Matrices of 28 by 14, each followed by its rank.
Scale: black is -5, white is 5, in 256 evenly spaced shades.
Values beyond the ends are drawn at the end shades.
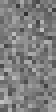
full rank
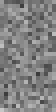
full rank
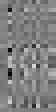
two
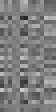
two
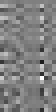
two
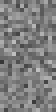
full rank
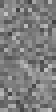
full rank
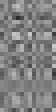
two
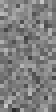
full rank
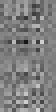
two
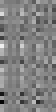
two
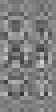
two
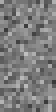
full rank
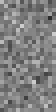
full rank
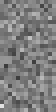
full rank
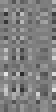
two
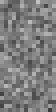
full rank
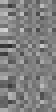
two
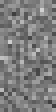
full rank
